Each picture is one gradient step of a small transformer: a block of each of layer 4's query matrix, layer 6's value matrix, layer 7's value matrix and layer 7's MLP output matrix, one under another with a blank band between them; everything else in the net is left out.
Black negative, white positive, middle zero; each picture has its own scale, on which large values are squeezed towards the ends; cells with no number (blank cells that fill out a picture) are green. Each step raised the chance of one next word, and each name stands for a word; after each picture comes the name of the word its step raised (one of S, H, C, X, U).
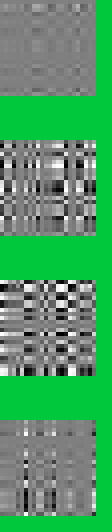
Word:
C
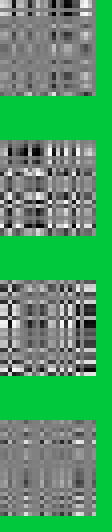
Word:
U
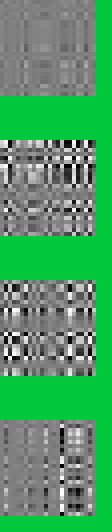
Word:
C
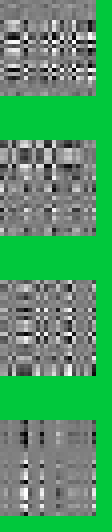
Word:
C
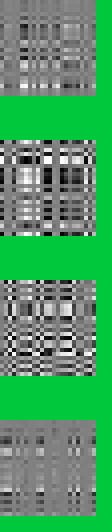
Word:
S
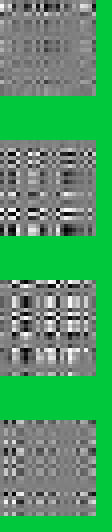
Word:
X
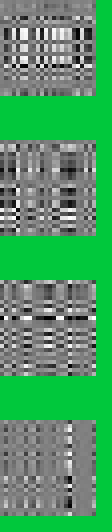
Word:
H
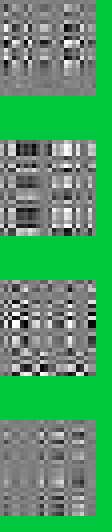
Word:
U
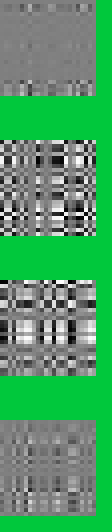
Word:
S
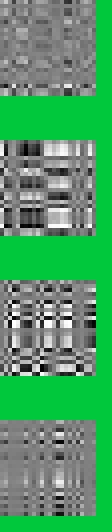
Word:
U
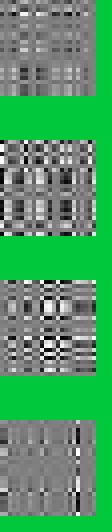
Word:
S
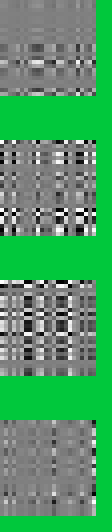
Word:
X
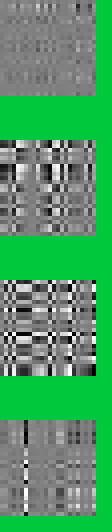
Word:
C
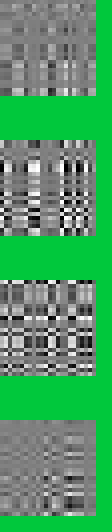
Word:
H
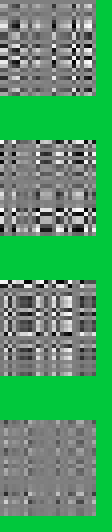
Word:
X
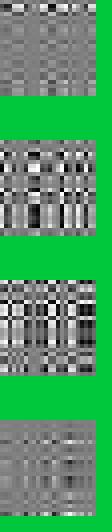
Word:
U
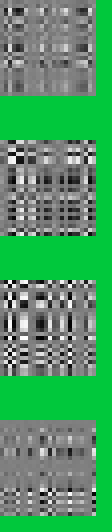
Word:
S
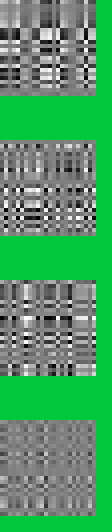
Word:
H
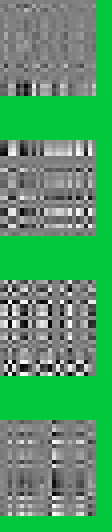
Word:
U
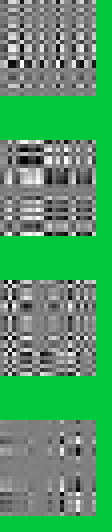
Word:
S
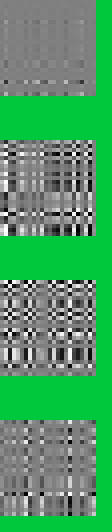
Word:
X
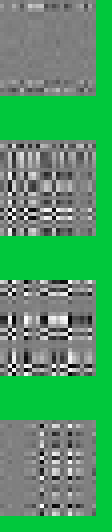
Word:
H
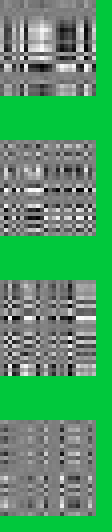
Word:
H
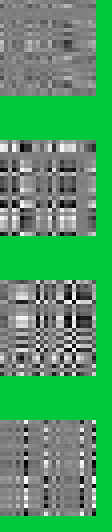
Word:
H
